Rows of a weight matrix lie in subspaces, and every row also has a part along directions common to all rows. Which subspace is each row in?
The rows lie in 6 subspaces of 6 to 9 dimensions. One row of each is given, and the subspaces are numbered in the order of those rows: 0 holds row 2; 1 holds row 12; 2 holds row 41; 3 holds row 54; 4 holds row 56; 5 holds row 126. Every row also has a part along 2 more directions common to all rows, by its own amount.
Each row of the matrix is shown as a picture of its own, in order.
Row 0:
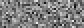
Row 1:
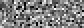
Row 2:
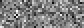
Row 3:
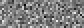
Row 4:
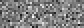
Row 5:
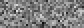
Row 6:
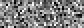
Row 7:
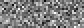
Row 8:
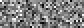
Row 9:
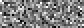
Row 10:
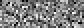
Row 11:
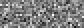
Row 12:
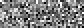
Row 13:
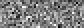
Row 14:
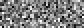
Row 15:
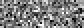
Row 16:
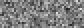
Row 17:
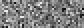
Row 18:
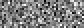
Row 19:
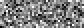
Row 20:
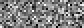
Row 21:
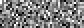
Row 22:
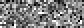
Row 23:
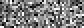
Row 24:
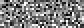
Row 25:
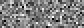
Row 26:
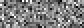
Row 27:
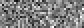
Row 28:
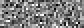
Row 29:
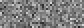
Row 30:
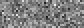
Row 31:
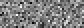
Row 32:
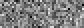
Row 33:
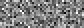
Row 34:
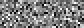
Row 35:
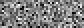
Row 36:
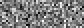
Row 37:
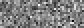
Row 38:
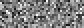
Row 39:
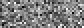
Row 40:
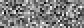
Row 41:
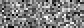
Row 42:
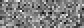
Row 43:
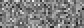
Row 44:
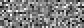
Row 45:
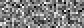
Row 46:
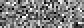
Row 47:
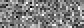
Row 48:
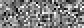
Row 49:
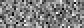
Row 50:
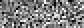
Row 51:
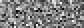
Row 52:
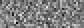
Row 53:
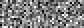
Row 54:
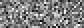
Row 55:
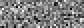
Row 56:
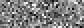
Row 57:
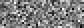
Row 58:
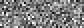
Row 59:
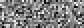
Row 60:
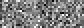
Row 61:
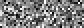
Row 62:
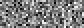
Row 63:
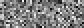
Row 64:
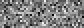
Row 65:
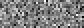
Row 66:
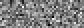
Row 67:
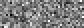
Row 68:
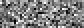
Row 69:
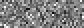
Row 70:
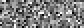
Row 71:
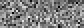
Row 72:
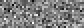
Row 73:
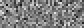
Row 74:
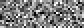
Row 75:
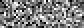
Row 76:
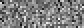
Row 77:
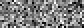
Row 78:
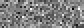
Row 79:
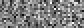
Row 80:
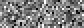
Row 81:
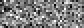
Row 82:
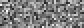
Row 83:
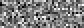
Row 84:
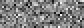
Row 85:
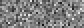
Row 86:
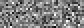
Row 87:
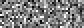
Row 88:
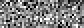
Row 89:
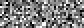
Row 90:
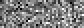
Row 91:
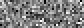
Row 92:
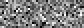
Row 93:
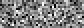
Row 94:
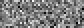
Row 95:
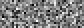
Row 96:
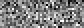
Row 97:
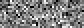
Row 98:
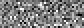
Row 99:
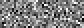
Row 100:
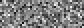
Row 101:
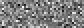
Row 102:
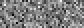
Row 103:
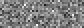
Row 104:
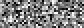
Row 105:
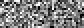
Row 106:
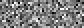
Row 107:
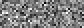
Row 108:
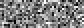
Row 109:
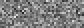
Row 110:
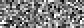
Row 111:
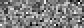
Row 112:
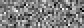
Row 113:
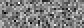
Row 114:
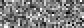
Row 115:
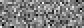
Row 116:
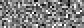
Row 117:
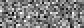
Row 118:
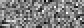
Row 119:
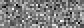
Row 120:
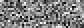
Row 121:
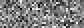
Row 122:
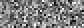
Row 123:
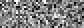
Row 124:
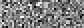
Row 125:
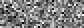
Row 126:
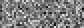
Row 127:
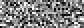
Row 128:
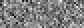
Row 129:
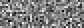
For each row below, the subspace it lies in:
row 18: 2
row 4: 2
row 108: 0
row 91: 3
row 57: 4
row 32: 5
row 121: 4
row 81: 3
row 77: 1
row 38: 1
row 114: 3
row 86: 4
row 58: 3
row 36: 1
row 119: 4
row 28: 4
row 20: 5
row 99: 4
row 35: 2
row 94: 5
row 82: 3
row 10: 0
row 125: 5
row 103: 5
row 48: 1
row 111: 3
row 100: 2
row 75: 3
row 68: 0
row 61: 3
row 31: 3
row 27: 5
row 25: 2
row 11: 3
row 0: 2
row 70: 0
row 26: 0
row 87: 5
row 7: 3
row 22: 0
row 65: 1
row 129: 3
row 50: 1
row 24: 4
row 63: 0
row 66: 2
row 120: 4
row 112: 1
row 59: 0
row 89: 3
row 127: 4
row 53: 5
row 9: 2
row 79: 2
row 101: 2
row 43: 5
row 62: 1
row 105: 5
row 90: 1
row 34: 4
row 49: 0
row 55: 1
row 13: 4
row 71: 4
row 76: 1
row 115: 1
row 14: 2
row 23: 1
